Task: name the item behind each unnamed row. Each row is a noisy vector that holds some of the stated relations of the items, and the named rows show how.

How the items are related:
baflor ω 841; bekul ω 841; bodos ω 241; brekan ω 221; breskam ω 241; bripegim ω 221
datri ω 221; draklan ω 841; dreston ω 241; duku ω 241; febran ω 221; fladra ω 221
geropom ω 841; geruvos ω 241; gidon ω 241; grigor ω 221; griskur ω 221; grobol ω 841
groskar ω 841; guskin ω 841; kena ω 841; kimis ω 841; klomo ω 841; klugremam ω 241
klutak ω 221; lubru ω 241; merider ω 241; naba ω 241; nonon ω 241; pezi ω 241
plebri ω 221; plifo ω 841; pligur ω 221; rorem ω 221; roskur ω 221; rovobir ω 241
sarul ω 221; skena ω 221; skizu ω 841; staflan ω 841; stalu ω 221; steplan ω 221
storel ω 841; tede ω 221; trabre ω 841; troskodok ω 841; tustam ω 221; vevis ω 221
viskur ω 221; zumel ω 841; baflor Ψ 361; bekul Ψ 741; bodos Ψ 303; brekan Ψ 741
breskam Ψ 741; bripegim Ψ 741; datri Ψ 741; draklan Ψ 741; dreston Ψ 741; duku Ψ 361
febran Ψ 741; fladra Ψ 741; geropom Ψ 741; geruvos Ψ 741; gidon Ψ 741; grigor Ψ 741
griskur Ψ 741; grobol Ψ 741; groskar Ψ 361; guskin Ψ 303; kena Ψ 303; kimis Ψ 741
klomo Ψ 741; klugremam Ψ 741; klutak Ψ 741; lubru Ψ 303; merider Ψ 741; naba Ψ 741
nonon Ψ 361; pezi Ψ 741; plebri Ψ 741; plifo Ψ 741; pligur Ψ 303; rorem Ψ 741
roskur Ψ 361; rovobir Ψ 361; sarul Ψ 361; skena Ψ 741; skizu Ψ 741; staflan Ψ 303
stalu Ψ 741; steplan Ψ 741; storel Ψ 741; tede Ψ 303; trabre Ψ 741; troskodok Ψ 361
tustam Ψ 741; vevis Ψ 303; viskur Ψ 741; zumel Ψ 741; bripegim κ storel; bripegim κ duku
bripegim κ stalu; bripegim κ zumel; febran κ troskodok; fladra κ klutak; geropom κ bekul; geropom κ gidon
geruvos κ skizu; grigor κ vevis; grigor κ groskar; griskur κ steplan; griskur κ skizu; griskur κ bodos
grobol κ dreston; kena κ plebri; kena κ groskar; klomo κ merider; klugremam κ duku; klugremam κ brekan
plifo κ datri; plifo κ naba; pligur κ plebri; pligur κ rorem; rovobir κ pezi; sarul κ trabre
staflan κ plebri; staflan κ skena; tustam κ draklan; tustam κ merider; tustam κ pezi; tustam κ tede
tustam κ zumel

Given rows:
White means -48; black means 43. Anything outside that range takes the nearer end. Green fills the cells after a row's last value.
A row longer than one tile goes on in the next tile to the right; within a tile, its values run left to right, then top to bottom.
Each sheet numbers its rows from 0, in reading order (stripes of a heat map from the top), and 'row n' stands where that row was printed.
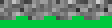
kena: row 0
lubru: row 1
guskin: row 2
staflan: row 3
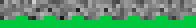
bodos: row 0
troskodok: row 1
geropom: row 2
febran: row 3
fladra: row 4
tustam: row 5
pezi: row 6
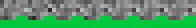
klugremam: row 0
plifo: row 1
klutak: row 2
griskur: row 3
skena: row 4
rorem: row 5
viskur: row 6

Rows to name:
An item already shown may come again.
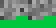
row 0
febran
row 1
bodos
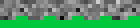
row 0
skizu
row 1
klutak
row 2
geropom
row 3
pligur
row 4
troskodok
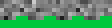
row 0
klomo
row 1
nonon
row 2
zumel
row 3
bripegim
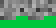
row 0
febran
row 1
roskur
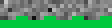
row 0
duku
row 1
trabre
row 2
grigor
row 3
naba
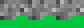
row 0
datri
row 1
klugremam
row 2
naba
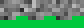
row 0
grobol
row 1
rovobir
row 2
geruvos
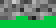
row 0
staflan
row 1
baflor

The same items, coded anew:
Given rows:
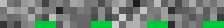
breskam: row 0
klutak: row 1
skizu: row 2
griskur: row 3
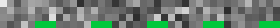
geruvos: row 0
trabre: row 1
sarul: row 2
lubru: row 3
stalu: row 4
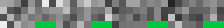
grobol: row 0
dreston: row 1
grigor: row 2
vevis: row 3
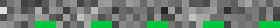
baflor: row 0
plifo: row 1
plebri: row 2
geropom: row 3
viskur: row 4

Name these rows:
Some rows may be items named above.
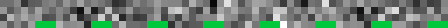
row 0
klomo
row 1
roskur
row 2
pligur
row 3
duku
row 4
geruvos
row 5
guskin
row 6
roskur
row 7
troskodok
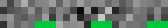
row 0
griskur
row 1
roskur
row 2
febran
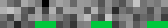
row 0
rovobir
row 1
naba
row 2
bripegim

